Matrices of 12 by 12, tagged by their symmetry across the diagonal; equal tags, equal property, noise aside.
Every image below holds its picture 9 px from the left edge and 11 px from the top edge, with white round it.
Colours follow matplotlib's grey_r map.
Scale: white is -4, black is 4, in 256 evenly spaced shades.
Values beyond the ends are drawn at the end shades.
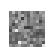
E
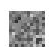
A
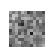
A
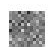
A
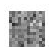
E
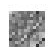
A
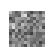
A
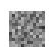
E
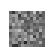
E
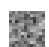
E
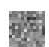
E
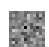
A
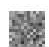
A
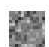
A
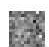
E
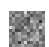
A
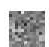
E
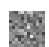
E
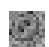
A
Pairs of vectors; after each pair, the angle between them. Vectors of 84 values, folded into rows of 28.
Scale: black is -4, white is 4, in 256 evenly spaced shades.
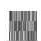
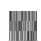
nearly parallel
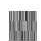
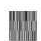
partly aligned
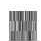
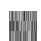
nearly opposite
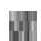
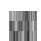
nearly parallel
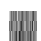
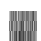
nearly parallel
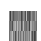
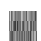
nearly opposite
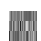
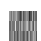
partly aligned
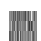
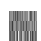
orthogonal
